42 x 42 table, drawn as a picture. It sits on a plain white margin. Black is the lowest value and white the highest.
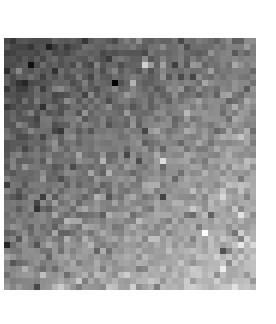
The grain is fine, like static. The top left is the ninth with the lowest average. There are no regular stripes. Values rise toward the bottom right. The halves do not mirror each other. The ninth with the highest average is the bottom right.
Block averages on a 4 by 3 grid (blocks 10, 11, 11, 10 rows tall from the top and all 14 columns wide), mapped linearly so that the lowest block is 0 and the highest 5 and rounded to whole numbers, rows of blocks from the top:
0 1 2
1 2 3
2 3 4
3 4 5
